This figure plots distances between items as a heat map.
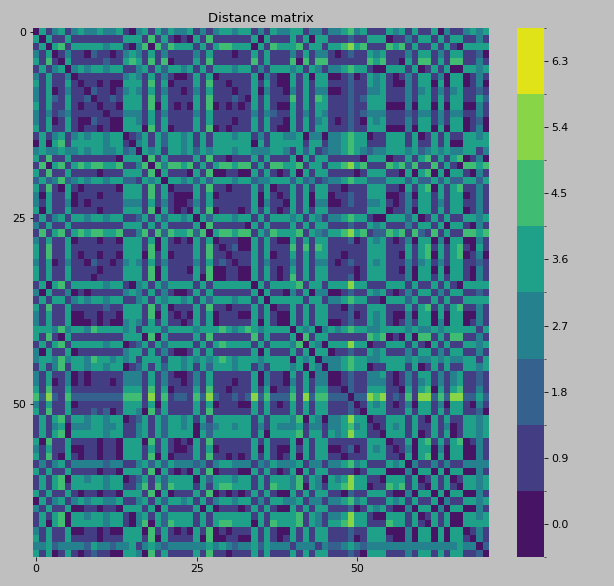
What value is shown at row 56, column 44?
3.6
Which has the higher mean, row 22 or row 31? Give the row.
22
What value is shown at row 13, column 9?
0.9
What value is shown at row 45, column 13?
3.6
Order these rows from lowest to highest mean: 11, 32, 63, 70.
11, 32, 70, 63
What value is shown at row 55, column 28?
0.9
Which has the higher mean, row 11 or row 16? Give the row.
16
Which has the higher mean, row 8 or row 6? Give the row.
6
